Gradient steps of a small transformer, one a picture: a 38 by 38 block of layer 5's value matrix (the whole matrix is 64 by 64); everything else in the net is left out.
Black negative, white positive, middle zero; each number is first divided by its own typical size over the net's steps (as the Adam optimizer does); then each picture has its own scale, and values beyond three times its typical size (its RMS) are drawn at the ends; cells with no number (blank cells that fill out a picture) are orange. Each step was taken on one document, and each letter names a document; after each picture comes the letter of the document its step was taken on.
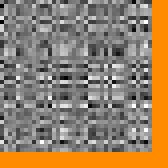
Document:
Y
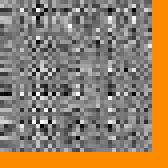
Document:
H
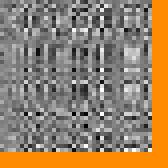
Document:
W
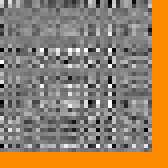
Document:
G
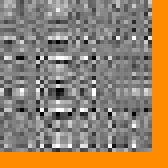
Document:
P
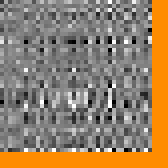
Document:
G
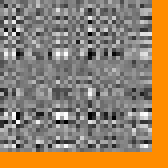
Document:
Y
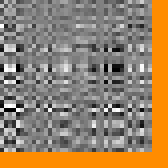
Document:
Y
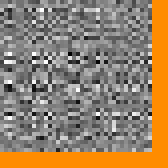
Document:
H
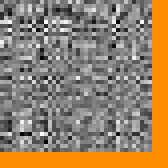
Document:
H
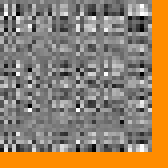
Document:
Y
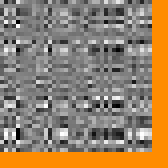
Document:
Y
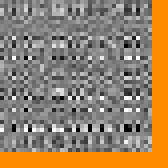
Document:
W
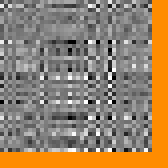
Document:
G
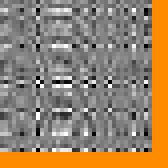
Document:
P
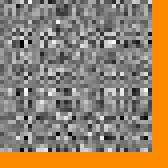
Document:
W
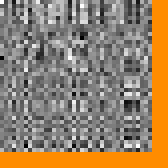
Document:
W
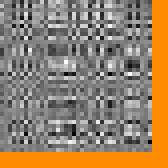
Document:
W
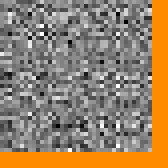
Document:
H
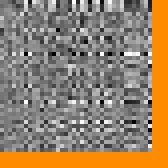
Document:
W
